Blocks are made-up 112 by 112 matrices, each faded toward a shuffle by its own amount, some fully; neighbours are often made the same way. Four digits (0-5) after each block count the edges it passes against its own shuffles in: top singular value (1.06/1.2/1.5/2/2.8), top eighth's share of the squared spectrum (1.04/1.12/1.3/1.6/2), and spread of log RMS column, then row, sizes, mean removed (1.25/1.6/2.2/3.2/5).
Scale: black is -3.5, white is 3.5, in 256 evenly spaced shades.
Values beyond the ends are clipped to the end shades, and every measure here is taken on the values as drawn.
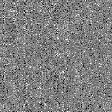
4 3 2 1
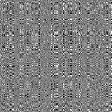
5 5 4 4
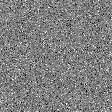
2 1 0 0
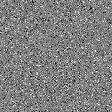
3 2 1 0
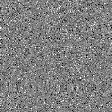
4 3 2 1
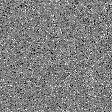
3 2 1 0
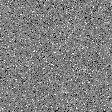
0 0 0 0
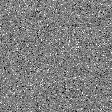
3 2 0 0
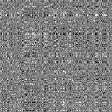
5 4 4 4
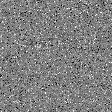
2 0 0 0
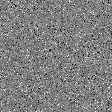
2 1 0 0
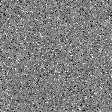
1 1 0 0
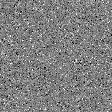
2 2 0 0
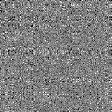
4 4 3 3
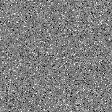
3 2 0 1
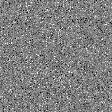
3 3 1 1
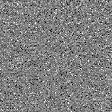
3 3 1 1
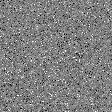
0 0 0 0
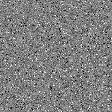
3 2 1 0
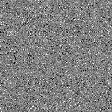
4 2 1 1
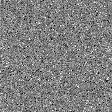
0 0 0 1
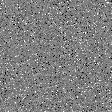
1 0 0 0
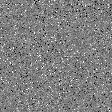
1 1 0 0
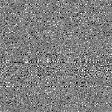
4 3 1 3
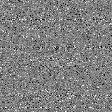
3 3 0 2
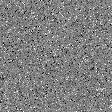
0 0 0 0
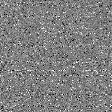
3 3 0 2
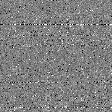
4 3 1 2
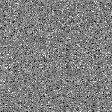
3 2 1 2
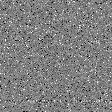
2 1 0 0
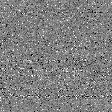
3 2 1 2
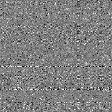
4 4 1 3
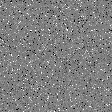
0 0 0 0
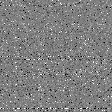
3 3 0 2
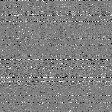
4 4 0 4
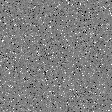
0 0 0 0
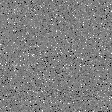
2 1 0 0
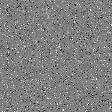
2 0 0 0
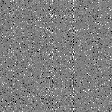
4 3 2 1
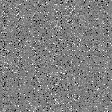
4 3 2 1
